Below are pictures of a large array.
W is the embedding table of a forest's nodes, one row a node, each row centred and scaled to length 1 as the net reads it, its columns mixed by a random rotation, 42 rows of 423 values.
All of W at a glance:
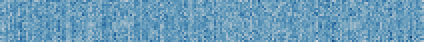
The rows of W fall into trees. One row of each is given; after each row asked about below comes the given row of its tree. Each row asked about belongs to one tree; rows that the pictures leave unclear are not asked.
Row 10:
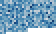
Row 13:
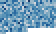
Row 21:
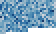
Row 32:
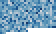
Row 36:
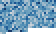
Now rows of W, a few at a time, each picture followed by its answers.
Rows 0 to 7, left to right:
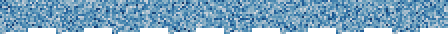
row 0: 21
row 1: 21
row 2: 10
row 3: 36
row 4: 21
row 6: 21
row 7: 36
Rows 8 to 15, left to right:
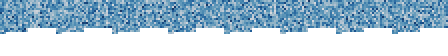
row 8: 10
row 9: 32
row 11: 36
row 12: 32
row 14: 32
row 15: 32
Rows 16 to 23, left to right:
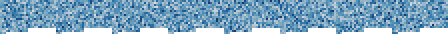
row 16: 21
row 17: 36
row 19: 13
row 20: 36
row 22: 36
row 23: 21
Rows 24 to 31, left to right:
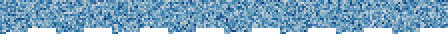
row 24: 21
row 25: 36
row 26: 21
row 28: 36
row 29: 21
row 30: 10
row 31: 36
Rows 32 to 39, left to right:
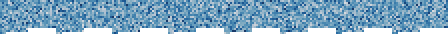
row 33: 13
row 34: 32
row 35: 21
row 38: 32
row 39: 32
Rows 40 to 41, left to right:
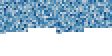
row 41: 36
